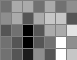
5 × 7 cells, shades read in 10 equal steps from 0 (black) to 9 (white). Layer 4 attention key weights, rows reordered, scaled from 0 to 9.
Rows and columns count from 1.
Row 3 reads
3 4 0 3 6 6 8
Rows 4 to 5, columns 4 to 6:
3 4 9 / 5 3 9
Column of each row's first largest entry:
2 5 7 6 6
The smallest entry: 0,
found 2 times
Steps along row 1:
up same down up down up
